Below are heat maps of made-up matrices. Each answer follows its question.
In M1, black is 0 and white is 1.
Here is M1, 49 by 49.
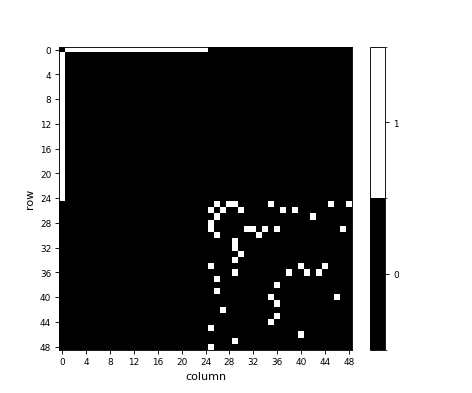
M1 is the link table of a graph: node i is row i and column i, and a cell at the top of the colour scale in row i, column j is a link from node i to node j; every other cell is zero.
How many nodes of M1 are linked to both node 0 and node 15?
0
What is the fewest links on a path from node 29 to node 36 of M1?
1
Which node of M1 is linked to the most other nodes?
node 0
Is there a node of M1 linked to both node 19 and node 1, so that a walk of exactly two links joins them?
yes
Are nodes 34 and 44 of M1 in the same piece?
yes
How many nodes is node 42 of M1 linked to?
1
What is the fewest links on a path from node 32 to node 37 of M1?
4
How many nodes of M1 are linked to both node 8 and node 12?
1
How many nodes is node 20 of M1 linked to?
1
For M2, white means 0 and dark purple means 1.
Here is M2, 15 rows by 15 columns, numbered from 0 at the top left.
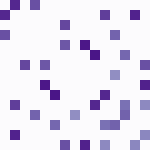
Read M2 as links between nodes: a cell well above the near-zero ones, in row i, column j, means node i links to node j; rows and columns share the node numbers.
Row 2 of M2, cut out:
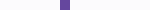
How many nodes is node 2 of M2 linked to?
1
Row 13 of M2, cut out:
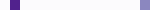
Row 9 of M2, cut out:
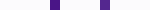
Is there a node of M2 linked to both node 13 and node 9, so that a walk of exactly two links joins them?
no
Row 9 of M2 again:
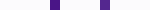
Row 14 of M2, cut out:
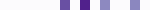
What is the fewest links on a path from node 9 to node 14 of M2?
2
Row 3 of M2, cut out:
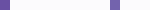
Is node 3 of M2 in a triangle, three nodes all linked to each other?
no
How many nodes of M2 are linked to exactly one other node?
2
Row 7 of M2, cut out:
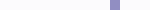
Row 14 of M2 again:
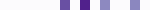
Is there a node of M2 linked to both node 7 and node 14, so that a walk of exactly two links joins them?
no
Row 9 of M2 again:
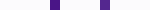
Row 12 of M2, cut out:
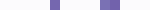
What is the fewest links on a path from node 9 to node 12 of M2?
2
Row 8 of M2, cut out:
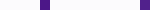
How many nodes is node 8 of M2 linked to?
2
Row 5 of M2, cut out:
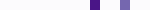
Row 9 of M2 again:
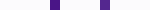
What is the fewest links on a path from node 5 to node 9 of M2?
1
